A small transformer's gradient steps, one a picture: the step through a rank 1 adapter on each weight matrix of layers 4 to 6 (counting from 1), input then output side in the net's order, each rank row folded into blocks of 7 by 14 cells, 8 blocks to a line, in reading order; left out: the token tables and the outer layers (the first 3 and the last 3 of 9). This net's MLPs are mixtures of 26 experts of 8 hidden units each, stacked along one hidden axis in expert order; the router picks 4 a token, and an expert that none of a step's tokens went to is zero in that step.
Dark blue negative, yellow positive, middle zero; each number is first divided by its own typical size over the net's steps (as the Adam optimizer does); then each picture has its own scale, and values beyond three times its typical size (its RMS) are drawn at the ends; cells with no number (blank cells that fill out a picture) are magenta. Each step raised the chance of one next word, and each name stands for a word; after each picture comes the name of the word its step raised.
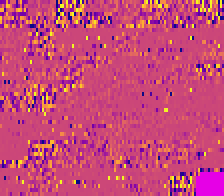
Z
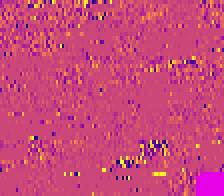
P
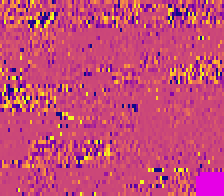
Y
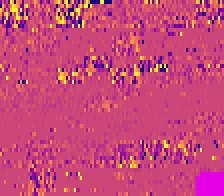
Z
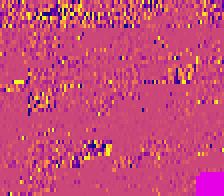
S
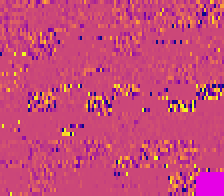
S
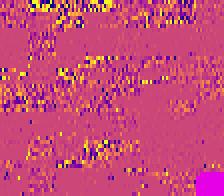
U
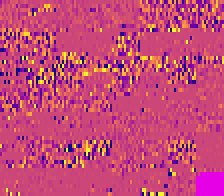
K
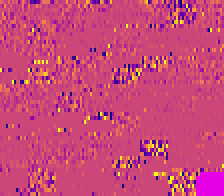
U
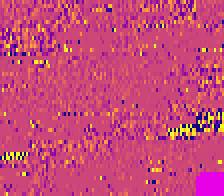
K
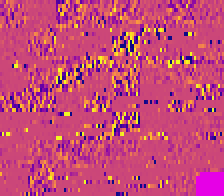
Y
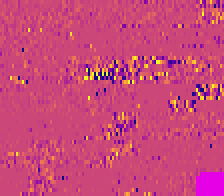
P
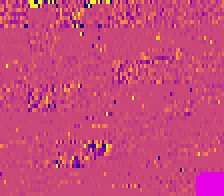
S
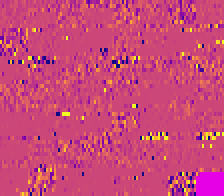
U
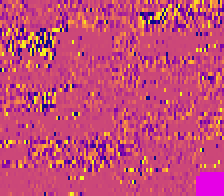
Z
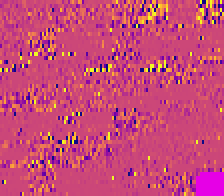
P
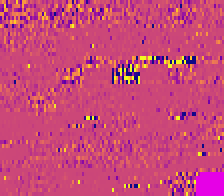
U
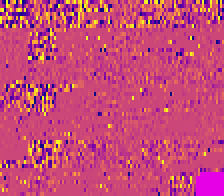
Z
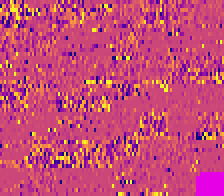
K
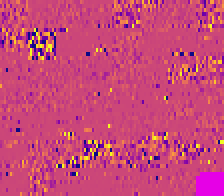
S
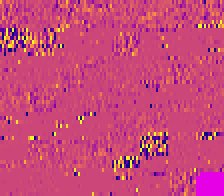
P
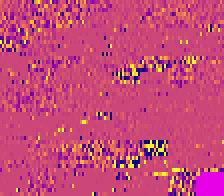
Y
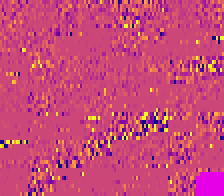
S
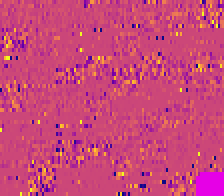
P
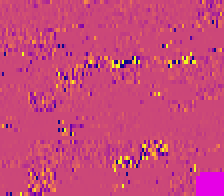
P
